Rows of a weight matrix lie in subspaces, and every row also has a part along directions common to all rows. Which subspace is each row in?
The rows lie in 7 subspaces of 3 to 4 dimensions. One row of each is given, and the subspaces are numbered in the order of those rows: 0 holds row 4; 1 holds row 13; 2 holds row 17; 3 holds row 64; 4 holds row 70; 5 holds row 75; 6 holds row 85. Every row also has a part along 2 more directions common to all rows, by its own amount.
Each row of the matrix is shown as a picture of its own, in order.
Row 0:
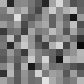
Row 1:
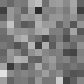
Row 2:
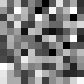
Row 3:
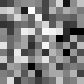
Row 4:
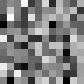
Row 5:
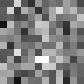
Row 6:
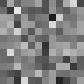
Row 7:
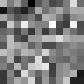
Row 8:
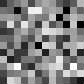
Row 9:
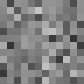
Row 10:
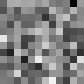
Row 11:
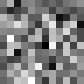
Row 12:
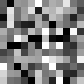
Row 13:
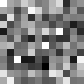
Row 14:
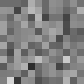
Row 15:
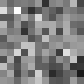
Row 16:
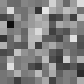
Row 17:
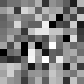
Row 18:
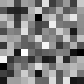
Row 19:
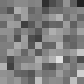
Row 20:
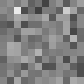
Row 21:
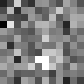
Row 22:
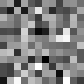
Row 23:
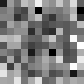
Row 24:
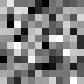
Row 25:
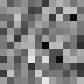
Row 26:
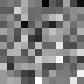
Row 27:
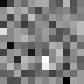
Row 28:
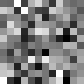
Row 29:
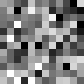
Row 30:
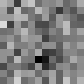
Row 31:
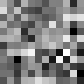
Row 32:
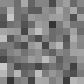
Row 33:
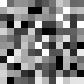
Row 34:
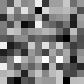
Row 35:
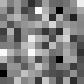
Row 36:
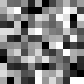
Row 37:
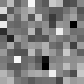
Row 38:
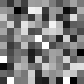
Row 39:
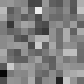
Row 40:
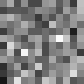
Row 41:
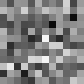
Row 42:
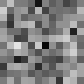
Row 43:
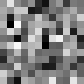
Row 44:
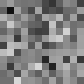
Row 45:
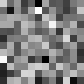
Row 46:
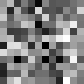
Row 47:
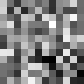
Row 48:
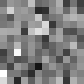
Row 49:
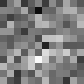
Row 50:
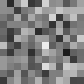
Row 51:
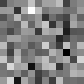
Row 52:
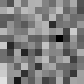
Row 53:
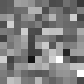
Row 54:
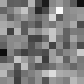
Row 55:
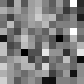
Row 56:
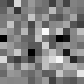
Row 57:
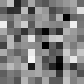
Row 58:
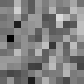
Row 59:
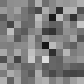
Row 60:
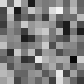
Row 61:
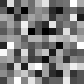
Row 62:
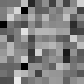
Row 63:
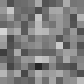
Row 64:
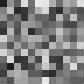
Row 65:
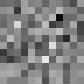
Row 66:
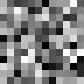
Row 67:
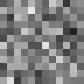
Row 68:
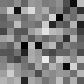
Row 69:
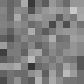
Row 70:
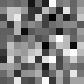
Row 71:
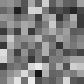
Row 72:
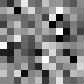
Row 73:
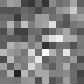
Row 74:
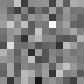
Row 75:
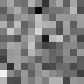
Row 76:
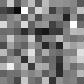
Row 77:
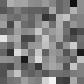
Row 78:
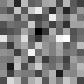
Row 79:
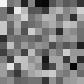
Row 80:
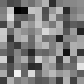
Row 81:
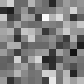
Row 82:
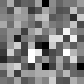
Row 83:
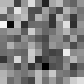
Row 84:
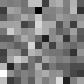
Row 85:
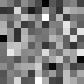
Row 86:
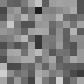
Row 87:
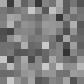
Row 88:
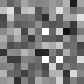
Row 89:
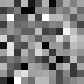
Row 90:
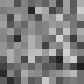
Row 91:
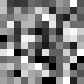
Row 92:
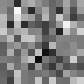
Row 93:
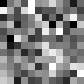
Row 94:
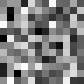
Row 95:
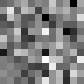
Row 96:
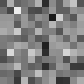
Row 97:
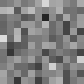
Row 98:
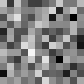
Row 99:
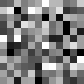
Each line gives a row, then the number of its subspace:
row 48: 5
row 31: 4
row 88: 4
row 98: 3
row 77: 4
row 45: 3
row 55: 4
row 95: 4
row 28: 6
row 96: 2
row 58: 2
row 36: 0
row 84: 5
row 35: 3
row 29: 2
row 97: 6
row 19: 6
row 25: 3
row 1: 5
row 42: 5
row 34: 5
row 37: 1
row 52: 4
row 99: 6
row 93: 1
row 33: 2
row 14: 0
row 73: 1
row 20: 0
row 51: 0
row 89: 0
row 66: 4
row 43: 5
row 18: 4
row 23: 3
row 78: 6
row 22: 6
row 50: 2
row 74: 6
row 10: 4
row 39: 5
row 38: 0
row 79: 3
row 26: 6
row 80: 0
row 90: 3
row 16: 6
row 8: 2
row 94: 0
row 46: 5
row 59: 3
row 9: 3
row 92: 1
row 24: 5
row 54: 3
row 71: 2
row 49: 1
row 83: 1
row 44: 6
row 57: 0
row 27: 1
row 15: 4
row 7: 1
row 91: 4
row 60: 1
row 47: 4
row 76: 0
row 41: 5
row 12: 5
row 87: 3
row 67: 0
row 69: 2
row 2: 3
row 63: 0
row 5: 1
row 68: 2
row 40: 4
